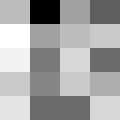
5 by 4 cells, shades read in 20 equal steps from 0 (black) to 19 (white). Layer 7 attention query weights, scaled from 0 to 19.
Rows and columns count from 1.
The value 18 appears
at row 3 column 1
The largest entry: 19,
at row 2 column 1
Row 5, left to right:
17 8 8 16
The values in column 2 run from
0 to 12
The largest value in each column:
19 12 16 16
